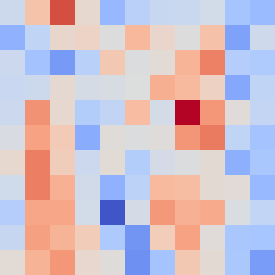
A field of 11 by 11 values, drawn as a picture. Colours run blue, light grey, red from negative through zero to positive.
Average level on the scale: 50%. Roughest part: bottom middle. Stripes: upright, repeating 2 times. Ninth with the lowest average: bottom middle.
